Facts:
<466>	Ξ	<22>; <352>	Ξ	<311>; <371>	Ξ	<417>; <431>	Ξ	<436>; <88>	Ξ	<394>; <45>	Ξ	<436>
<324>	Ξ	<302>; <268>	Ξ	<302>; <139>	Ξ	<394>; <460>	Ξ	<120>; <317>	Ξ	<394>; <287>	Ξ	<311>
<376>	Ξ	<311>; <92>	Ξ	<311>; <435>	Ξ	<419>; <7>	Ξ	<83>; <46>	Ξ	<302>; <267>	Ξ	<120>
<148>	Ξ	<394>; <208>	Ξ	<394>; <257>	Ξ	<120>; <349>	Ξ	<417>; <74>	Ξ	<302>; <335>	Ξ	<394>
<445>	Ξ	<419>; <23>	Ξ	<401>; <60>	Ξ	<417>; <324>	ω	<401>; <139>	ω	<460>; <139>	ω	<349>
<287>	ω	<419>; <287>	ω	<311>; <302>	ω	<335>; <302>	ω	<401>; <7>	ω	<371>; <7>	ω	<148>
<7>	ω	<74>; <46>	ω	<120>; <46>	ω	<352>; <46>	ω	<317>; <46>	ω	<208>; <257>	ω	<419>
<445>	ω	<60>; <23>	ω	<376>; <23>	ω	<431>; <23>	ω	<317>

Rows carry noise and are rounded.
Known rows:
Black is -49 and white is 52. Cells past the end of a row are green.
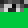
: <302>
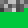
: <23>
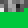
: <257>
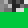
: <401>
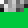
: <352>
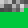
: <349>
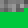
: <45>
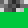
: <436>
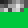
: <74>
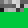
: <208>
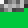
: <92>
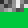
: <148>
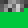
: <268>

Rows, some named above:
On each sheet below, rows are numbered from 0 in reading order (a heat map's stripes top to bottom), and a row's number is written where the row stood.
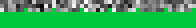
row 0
<257>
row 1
<394>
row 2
<148>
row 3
<311>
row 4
<417>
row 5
<445>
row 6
<371>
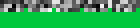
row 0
<302>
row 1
<120>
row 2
<287>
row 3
<394>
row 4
<46>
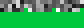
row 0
<335>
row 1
<257>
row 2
<419>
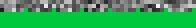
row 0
<431>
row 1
<88>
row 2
<23>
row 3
<324>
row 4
<445>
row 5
<139>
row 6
<7>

